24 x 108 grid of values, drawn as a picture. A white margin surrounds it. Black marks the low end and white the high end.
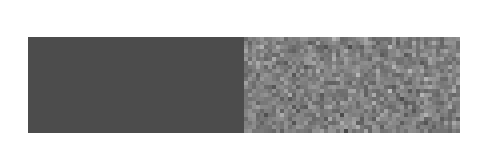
The table splits into one row of 2 panels. Panel 1,1: low, flat. Panel 1,2: middling, fine-grained.
